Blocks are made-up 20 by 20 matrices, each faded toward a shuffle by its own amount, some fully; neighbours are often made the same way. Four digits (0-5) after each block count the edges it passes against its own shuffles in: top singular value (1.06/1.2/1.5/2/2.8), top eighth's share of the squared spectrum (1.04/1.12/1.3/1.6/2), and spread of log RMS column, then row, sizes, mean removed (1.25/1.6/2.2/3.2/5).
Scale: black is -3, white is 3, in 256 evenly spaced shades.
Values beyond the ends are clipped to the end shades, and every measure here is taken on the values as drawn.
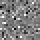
1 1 0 0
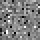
0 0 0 0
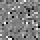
0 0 0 0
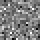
0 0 0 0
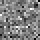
1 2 0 0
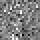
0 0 1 0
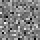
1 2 0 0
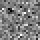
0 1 0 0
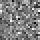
0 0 1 0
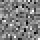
1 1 0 0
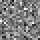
0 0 1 0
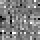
3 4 1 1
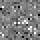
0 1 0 0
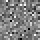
1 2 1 0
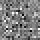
2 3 0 1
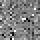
2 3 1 1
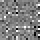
3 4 1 1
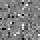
2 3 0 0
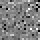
0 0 0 1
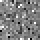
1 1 0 0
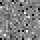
0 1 0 0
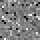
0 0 0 0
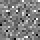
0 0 0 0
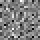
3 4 2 1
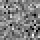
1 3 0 1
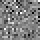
2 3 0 2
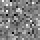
1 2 0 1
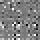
3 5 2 2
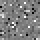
0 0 0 0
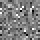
2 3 2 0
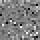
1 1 0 0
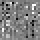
3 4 2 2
